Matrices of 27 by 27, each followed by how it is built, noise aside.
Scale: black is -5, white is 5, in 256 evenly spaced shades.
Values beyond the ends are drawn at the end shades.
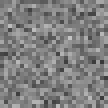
noise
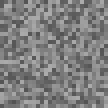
noise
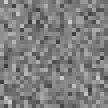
noise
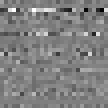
uneven rows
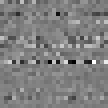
uneven rows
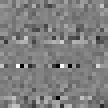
uneven rows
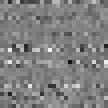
uneven rows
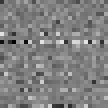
uneven rows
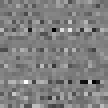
uneven rows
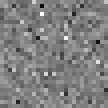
noise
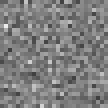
noise
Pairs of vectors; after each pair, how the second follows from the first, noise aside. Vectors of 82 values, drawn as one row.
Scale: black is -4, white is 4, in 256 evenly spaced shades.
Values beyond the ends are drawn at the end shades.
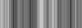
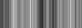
negated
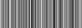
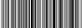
scaled up
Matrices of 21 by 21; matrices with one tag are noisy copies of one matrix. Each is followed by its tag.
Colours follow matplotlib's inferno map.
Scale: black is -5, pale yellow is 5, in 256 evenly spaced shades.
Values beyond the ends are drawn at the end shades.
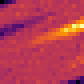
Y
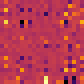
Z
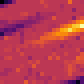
Y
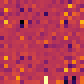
Z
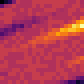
Y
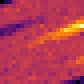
Y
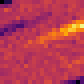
Y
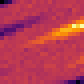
Y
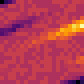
Y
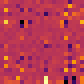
Z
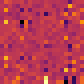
Z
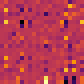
Z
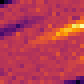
Y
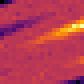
Y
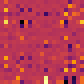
Z
